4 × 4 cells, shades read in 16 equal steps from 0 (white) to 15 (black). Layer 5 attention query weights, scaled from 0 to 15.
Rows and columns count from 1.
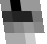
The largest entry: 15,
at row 1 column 2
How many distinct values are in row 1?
3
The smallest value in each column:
5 5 3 0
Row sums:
34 46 28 13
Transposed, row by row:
7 12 8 5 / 15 13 7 5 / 6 13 6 3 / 6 8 7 0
